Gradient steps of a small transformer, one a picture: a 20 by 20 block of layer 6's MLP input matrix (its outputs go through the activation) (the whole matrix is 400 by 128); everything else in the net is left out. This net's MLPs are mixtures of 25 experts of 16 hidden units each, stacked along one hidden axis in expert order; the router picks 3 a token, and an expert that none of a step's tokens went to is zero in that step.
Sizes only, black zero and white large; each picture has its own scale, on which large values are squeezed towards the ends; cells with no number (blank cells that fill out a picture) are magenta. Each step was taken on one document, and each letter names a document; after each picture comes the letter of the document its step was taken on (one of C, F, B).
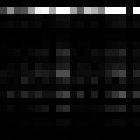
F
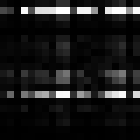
F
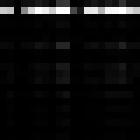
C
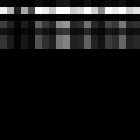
C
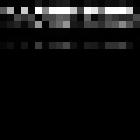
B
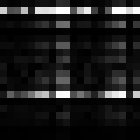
F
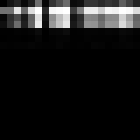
B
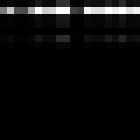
C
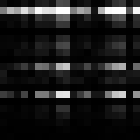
F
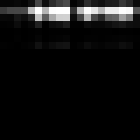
B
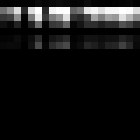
B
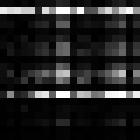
F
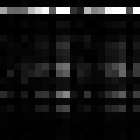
F
